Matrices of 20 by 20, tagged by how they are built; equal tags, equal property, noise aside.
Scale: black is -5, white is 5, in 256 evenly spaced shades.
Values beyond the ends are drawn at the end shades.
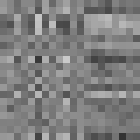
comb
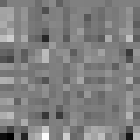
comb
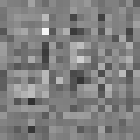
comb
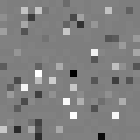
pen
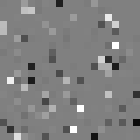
pen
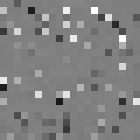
pen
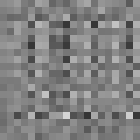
comb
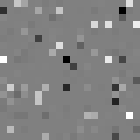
pen
